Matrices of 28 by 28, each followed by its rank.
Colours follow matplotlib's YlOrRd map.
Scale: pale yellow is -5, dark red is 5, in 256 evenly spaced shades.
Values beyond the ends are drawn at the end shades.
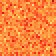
full rank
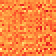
five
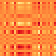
one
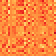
three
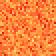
full rank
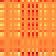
one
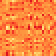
three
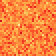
full rank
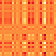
one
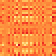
two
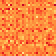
five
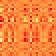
two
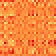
three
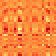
two
